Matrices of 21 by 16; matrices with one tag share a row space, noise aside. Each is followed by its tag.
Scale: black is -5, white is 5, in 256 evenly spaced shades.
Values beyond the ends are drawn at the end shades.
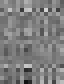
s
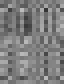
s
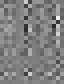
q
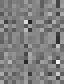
q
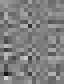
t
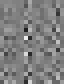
q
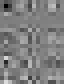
t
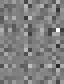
q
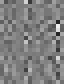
q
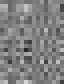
s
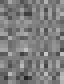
s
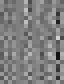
q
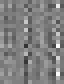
q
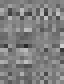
s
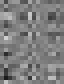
t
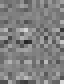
s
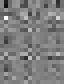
t
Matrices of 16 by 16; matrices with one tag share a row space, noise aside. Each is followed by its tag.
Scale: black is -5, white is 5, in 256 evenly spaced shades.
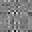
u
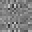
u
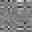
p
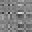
p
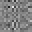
u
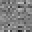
p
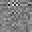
u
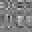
p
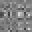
p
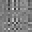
u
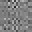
u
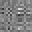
p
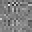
u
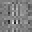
u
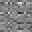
p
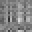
p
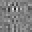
u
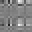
p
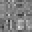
p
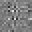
u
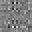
u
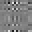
u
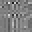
u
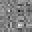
p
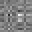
p
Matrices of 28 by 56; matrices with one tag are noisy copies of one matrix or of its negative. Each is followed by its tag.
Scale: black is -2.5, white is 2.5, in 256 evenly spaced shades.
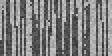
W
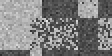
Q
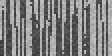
W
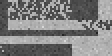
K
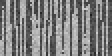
W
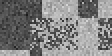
Q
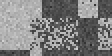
Q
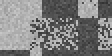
Q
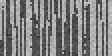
W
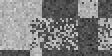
Q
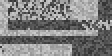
K
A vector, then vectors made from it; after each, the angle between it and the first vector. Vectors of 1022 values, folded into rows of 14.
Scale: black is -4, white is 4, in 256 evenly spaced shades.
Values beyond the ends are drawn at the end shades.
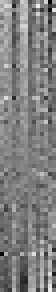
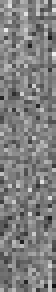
partly aligned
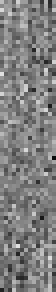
partly aligned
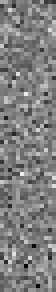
orthogonal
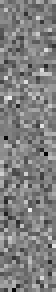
orthogonal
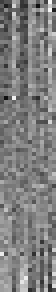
nearly opposite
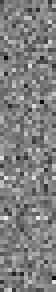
orthogonal
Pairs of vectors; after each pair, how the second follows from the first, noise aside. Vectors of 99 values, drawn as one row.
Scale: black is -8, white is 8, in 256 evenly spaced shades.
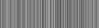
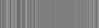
partly zeroed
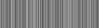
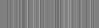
partly zeroed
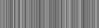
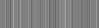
partly zeroed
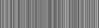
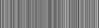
copied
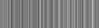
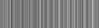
copied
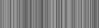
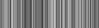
scaled up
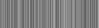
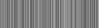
copied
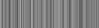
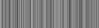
copied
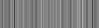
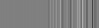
partly zeroed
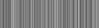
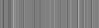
partly zeroed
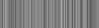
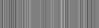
partly zeroed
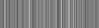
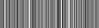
scaled up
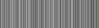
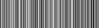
scaled up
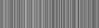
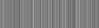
partly zeroed
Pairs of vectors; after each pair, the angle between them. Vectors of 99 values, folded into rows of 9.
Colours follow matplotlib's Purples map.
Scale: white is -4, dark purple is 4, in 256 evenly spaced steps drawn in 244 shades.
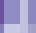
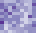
partly aligned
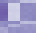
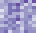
partly opposed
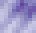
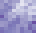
nearly opposite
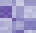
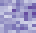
partly opposed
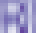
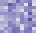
partly opposed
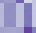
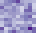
partly aligned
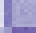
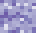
orthogonal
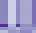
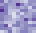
partly aligned
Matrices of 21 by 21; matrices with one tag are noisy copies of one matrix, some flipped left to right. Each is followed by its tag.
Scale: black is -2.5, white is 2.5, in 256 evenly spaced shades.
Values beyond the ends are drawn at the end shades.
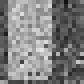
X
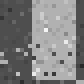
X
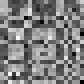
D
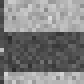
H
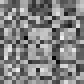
D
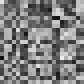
D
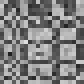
D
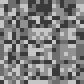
D
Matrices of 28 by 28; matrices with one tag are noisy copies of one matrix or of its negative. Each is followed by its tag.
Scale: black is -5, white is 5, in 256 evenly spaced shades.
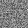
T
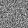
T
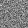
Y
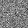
T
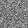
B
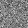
B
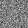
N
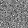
N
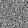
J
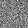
N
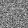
T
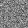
Y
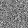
N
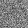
T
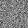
N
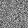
N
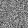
N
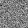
Y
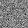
T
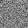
Y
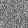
N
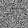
T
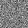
J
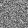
Y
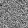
Y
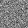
Y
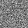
T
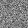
B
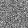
N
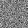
J
